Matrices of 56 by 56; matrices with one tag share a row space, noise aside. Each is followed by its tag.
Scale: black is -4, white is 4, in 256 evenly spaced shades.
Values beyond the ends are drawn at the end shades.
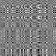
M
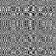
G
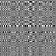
G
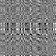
M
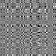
M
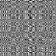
G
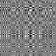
G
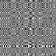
G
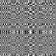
G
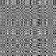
M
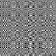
G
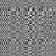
G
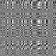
M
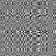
M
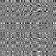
M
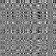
M
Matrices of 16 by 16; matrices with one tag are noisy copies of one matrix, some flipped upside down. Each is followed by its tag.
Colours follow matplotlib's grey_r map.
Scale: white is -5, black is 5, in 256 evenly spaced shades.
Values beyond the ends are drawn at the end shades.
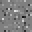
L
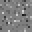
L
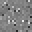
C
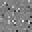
C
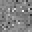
C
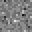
L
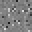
C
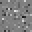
L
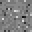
L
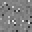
C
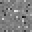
L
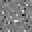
L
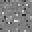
L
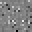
C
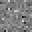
L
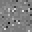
C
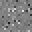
C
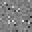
C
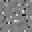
L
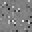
C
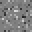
L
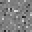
L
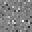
C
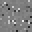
C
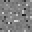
L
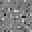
L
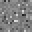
L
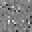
C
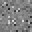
C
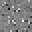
C
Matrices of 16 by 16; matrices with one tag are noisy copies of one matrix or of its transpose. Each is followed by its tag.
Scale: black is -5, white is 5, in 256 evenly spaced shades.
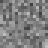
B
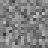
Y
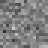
B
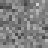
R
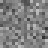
R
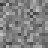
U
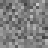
R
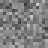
R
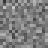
U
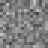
U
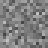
Y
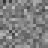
U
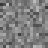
U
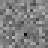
Y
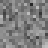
B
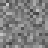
U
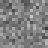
R
